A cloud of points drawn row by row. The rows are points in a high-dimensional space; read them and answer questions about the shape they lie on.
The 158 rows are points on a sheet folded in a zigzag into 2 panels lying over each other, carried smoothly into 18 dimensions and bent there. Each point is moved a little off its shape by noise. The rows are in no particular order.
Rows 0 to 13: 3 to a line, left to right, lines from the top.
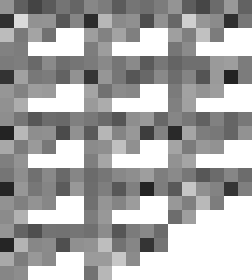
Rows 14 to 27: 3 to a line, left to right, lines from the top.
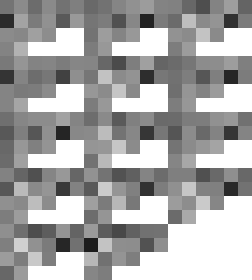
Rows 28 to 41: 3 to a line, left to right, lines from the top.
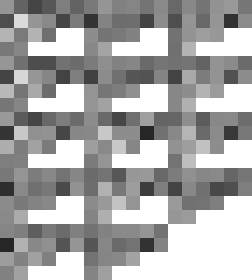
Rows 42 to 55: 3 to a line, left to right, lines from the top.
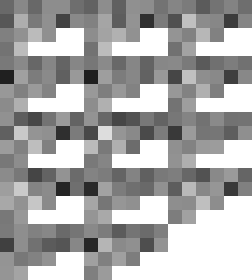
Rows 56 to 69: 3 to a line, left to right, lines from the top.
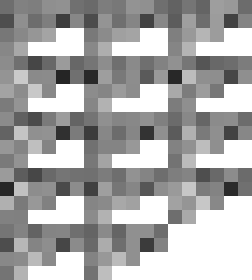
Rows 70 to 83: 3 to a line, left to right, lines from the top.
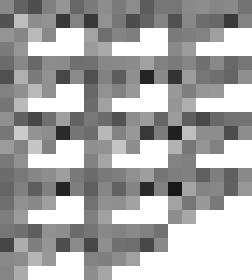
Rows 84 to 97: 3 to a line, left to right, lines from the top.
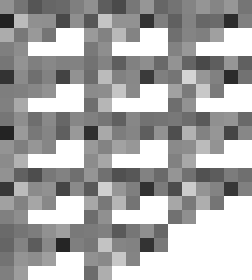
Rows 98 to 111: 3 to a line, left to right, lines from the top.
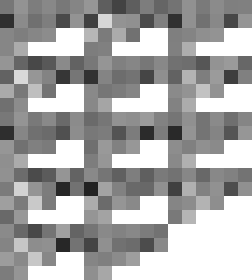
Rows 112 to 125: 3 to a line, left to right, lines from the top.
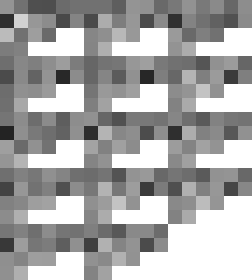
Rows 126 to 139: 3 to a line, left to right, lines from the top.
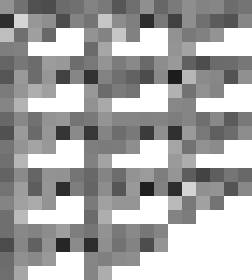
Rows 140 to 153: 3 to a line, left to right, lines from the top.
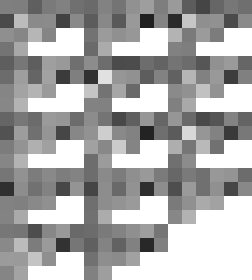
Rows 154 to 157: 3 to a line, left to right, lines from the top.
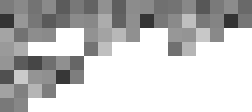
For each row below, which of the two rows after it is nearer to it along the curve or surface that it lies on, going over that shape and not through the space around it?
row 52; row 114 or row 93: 93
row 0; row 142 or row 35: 142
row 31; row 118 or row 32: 118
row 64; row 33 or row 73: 73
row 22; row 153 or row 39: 153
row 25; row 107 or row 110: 107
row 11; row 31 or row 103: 31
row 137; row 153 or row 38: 38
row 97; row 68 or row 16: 68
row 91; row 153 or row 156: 153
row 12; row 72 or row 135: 72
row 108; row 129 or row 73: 129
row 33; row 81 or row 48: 48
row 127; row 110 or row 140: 140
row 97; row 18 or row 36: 36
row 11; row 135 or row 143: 135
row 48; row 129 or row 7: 7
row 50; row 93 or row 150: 93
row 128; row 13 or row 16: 16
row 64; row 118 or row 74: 74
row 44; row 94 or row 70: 94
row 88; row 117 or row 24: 24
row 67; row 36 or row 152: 36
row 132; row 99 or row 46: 46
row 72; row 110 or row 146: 146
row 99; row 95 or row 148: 148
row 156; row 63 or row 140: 140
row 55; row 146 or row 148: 148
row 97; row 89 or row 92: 89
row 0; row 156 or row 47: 47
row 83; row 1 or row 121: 121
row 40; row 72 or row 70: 70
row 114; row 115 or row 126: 115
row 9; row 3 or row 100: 100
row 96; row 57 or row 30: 57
